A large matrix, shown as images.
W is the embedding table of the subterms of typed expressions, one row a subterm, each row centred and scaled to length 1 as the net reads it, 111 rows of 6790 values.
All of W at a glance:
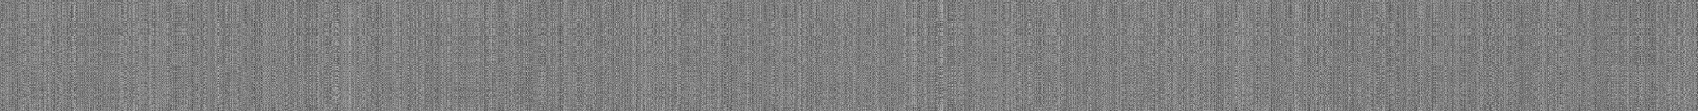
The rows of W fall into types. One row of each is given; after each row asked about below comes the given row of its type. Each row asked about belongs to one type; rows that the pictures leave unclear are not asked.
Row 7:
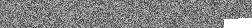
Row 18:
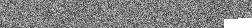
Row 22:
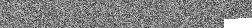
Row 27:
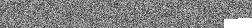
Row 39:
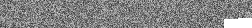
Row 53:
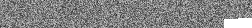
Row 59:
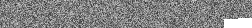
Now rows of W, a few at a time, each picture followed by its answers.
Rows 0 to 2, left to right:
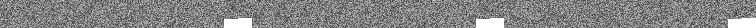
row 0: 59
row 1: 59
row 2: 22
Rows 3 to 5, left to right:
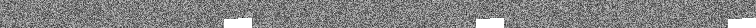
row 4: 59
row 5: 18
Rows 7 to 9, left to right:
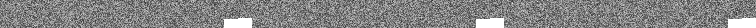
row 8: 18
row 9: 22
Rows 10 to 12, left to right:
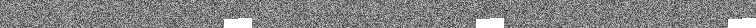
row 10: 7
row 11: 22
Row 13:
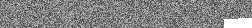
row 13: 7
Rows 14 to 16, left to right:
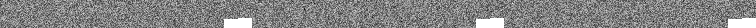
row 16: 27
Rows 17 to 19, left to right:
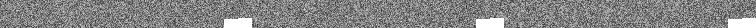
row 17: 7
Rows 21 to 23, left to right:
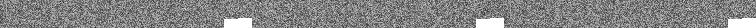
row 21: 7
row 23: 7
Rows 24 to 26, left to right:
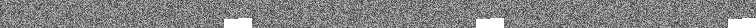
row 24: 27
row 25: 7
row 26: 59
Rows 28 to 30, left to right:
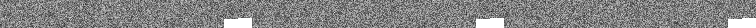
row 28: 59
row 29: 59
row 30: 59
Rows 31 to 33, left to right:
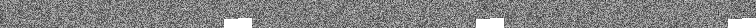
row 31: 7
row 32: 59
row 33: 59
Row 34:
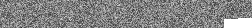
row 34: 59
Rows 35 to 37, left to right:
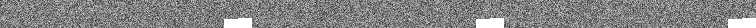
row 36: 18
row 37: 39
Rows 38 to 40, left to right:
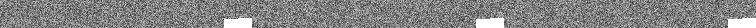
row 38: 53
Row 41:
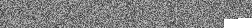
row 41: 59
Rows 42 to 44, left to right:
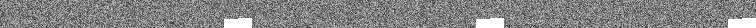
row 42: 59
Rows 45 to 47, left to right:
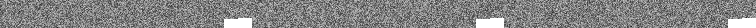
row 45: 27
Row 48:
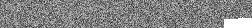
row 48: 7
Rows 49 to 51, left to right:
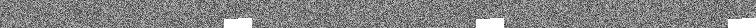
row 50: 18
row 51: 18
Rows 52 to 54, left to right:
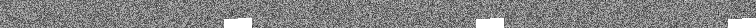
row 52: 22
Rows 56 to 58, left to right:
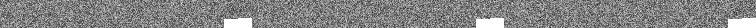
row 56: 59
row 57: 39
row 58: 22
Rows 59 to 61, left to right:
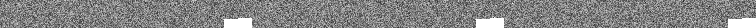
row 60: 22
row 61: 27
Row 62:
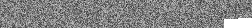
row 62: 53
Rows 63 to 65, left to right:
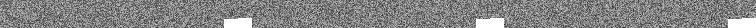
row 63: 22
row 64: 53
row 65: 18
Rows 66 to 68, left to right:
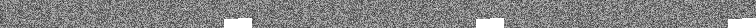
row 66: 7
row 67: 7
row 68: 18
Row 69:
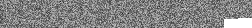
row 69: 7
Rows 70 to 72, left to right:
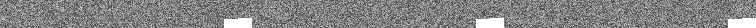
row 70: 18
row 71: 22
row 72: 18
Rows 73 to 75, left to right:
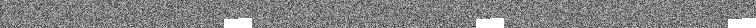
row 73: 27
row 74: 39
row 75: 18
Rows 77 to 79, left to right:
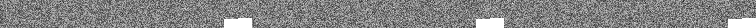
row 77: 7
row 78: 18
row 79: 27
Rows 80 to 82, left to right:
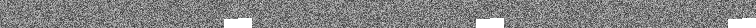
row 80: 18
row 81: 27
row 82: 39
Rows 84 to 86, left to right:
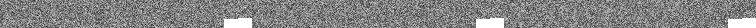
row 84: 53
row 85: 27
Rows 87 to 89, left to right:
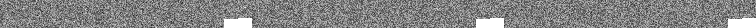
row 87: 53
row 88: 7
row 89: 53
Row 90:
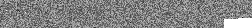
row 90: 53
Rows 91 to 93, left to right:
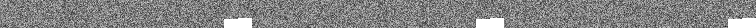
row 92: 59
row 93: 39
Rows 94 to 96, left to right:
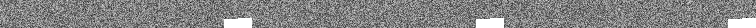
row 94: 18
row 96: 53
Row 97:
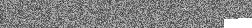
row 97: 7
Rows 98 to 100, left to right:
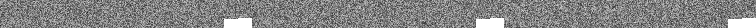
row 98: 53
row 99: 59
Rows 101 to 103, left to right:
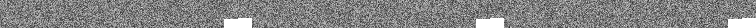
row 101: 18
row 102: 53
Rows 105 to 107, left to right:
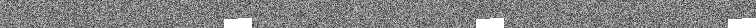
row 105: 18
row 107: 27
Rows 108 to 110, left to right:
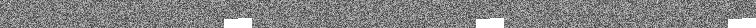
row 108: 27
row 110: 22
